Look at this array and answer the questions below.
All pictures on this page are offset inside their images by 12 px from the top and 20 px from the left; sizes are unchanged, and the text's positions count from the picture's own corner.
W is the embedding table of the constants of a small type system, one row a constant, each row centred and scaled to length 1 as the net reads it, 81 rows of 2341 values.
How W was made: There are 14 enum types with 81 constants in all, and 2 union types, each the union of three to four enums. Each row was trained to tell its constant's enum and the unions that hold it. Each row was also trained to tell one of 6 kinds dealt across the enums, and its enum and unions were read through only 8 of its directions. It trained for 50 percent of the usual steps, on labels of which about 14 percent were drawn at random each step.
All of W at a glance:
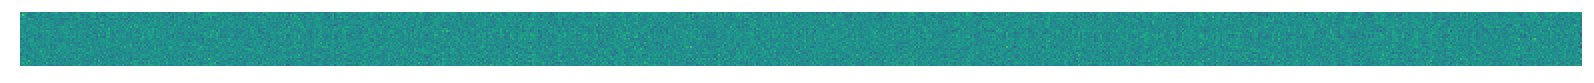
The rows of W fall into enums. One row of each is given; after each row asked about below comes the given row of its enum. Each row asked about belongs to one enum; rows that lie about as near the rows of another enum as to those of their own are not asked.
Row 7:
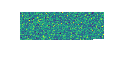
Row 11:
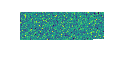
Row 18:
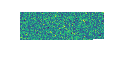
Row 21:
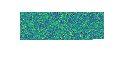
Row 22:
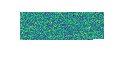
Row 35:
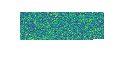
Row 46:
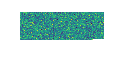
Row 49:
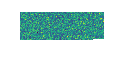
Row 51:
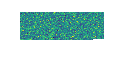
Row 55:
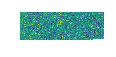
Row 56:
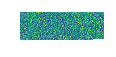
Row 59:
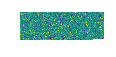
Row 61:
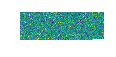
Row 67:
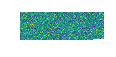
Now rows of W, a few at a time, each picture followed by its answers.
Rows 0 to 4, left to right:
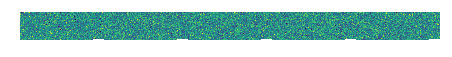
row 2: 67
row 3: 11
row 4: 22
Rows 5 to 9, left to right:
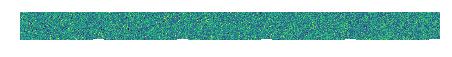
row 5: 67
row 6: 67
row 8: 18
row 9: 35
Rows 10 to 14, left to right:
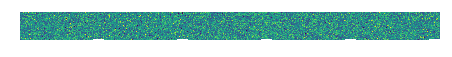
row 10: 46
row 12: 56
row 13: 67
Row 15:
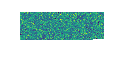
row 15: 22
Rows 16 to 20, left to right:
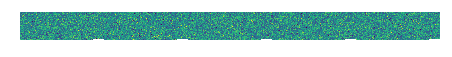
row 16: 35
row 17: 7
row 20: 51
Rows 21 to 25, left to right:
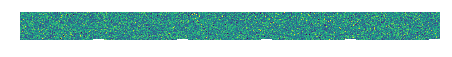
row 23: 7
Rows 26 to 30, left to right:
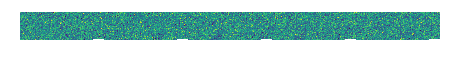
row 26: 51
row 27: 56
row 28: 46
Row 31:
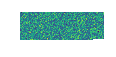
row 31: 11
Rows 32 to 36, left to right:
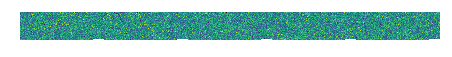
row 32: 35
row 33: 67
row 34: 7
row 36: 18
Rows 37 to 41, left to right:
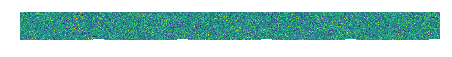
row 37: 7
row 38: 11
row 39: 11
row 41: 59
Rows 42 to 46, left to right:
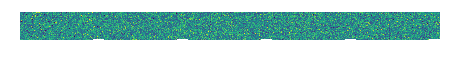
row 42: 35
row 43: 56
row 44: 18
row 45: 59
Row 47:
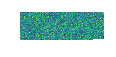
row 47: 35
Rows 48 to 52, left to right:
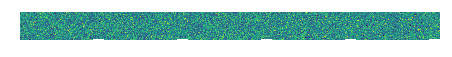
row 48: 21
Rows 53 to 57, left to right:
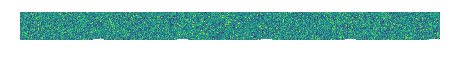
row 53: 11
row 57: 46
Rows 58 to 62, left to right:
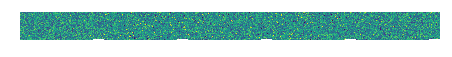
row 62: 22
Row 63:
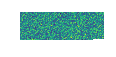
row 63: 11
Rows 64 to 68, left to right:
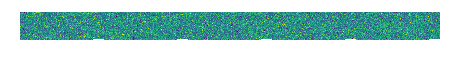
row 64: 56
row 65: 18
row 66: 56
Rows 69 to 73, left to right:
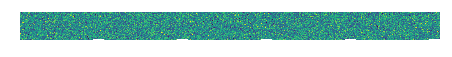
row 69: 22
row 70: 67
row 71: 59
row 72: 35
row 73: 18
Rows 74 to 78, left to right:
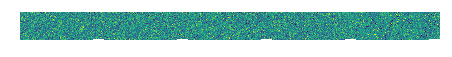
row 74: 7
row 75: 46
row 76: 21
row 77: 22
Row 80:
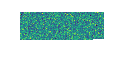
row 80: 18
